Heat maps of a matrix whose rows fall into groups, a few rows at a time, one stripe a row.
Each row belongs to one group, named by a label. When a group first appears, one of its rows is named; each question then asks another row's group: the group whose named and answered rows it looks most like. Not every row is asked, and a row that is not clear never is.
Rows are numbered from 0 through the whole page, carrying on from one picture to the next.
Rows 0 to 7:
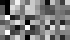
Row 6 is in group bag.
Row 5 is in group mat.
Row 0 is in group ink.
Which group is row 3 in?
bag
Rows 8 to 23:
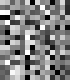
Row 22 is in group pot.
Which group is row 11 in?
ink
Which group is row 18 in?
mat
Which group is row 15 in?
mat
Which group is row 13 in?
pot
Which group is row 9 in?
pot
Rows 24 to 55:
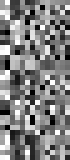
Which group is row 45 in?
ink
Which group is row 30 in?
ink
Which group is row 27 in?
bag
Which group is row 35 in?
pot
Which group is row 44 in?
ink
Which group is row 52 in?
bag
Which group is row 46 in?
ink
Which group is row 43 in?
bag
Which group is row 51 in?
bag
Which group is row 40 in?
mat
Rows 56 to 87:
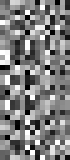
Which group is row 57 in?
pot
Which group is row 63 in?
pot
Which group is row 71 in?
bag
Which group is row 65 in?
mat
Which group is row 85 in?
mat
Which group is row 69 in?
ink
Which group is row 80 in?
mat
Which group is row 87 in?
pot
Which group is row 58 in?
mat
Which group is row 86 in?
ink
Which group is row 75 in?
ink
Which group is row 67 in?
bag
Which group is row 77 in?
bag
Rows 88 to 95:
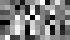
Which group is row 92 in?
ink
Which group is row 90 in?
ink
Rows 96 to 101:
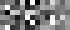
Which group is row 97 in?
bag
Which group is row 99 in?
mat
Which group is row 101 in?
bag
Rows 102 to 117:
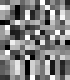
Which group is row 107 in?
bag
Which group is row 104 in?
mat
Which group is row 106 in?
ink
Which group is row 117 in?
ink
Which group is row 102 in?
pot
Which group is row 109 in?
mat
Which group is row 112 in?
bag
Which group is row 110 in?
pot
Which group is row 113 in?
mat
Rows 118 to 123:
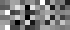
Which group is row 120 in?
bag
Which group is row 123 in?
bag
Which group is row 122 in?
mat
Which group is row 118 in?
pot
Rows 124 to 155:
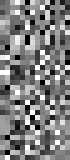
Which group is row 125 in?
pot
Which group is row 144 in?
mat
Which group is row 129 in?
mat
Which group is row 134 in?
pot
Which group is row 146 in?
ink
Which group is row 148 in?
mat
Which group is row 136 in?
pot
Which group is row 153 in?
mat
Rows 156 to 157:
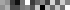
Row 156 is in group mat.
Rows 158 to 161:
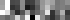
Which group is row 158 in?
bag
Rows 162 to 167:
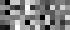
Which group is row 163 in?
mat
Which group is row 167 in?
ink
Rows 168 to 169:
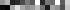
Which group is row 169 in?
ink
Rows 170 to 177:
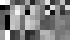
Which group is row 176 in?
bag
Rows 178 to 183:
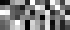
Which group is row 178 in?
ink
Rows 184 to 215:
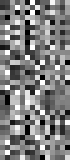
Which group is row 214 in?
bag
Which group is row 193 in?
ink
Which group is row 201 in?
bag
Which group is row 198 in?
bag
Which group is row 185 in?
ink
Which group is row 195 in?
mat
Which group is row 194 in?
bag
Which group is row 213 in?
pot
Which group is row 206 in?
pot
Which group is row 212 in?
bag
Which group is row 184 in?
ink
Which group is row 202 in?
ink
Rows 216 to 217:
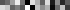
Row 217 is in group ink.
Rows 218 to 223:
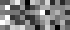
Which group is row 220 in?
pot
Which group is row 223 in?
pot
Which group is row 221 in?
bag
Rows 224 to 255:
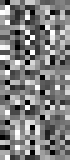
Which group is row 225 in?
bag
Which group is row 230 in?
mat
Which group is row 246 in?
bag
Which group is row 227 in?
mat
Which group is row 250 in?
ink
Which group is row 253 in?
ink
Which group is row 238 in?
bag
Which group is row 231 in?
ink
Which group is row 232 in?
mat
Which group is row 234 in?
ink
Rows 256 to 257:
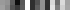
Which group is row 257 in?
mat
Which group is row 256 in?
mat
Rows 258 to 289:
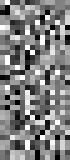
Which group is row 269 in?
bag
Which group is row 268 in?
ink
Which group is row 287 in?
mat
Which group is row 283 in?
mat
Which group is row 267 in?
mat
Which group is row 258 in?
bag
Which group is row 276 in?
mat
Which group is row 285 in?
pot
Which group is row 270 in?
bag
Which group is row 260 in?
ink
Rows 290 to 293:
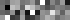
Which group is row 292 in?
ink
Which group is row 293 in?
bag
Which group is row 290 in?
pot
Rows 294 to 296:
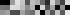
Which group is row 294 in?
ink
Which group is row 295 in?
pot
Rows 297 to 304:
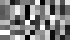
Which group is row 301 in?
mat
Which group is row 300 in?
ink
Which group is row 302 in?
pot
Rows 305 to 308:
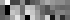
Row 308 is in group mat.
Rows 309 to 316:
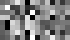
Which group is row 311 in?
ink
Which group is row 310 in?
bag
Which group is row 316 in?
ink
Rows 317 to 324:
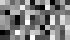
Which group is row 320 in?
mat
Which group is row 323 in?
ink
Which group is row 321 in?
mat
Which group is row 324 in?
ink
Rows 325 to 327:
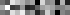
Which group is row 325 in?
pot
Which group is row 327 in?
pot
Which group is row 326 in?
bag
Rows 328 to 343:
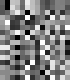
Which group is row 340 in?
ink
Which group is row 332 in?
bag
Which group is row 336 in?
pot
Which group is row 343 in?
mat
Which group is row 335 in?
mat
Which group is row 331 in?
mat
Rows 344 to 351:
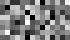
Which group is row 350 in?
bag
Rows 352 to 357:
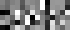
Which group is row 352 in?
pot
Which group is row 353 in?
pot
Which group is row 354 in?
ink
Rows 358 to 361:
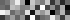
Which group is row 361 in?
ink
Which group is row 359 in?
pot
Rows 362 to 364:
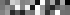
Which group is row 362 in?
pot
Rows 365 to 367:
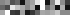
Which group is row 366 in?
pot
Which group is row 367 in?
bag
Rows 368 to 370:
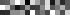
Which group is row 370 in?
ink
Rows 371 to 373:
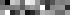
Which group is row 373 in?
bag
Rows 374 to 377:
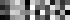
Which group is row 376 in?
pot
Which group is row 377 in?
ink
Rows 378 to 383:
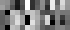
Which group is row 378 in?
mat
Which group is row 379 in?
mat
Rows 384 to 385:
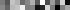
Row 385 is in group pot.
